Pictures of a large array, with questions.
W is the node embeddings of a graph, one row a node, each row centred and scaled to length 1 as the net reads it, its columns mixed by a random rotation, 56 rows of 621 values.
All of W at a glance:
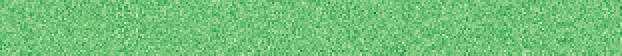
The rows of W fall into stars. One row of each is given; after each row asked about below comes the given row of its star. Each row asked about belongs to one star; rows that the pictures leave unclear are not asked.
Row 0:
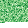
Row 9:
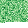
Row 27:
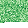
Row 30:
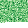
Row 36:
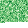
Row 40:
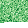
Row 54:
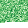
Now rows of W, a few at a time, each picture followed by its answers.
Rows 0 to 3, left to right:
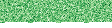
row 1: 54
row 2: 0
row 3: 0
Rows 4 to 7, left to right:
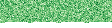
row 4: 30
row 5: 0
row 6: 30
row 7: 36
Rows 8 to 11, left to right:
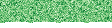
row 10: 27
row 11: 36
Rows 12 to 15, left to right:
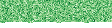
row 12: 9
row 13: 9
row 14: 30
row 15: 36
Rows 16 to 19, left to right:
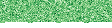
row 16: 36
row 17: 27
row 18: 36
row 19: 27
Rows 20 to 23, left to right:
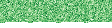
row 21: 27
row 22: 0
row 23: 40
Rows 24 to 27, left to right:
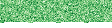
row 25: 30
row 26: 0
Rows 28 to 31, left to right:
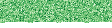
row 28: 36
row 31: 36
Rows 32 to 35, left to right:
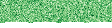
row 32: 0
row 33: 30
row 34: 54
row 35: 9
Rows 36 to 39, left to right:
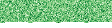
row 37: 36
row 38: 0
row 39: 9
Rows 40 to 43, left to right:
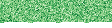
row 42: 0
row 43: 0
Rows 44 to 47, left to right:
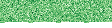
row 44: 40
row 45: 30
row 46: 54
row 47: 36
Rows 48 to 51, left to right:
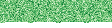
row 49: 54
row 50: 27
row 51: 27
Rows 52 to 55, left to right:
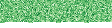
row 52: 54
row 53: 9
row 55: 9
